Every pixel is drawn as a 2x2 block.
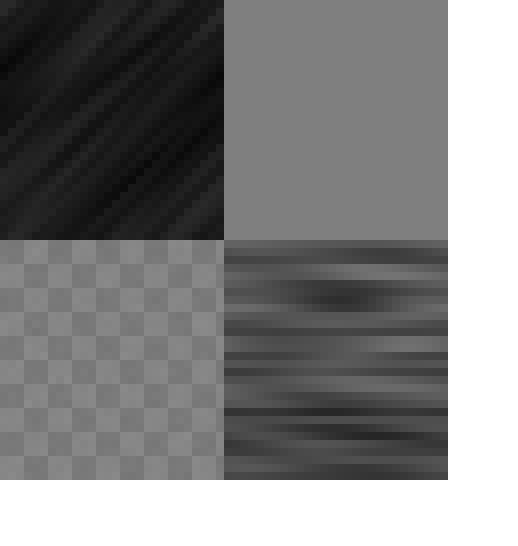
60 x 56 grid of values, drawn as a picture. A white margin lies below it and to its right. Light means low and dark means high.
It is made of 2 by 2 panels. Panel 1,1: very high, slanting up to the right, faint in contrast. Panel 1,2: middling, flat. Panel 2,1: middling, checkered, faint in contrast. Panel 2,2: high, streaked across.
